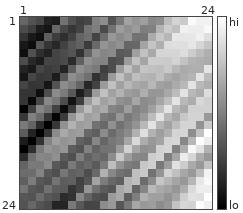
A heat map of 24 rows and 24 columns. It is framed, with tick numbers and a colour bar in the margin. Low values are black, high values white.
Grain: diagonal, up to the right. Slope: up to the right. Calmest part: top right.
